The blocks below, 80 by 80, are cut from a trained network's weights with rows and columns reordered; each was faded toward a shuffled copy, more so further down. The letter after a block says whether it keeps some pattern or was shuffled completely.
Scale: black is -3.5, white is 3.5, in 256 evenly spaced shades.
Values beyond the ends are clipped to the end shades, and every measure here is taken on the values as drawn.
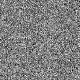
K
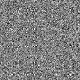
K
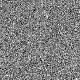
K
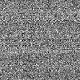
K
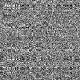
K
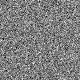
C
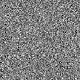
K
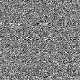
K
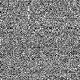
K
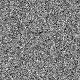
C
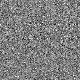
K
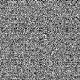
K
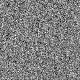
C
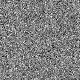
K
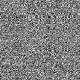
K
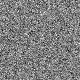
C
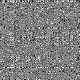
K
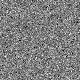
C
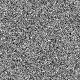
C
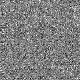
K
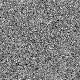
C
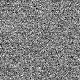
K
